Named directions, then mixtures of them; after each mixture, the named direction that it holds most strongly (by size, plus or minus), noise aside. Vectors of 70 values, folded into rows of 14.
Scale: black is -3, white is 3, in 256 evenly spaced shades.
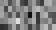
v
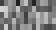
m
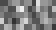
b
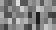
v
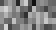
m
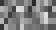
b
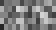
v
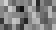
b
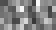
b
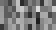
v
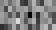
v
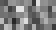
b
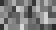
b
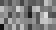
v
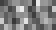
b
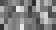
b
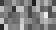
b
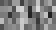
b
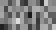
v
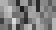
b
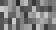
m
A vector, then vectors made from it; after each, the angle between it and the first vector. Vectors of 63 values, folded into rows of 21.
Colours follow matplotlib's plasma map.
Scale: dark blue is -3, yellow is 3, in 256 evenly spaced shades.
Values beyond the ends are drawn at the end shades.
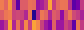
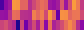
partly opposed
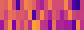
nearly parallel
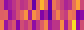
partly opposed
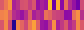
partly aligned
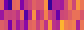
partly opposed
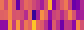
nearly parallel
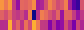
nearly parallel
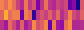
partly aligned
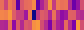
nearly parallel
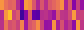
partly aligned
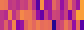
orthogonal
